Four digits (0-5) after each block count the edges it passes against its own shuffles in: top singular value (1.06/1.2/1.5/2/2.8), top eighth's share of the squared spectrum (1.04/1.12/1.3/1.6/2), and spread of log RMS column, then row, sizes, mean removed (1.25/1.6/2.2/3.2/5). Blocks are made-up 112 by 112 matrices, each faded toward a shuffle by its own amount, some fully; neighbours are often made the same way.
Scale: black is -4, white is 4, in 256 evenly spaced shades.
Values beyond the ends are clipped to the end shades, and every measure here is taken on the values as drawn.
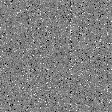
2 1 2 0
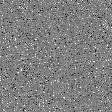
0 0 0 0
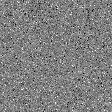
0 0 0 0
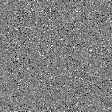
3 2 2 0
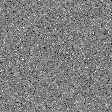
1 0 0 0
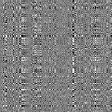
5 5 4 3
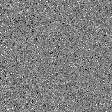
3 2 1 0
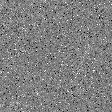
0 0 0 0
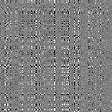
5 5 4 3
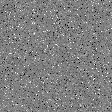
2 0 0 0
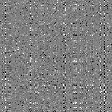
5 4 3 2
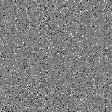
3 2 1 1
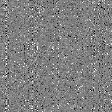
4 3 3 1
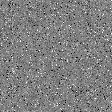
2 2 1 0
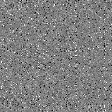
3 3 2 0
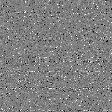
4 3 0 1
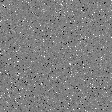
0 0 0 0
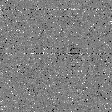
3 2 0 1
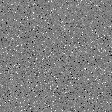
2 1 0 0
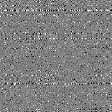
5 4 2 3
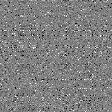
4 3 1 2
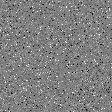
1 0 0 0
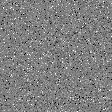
2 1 0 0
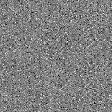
4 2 1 1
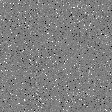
2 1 0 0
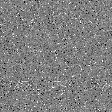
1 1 0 1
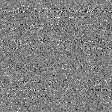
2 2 0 3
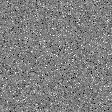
0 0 0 0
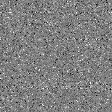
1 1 0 2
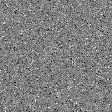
2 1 0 0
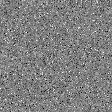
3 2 0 0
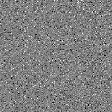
4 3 2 2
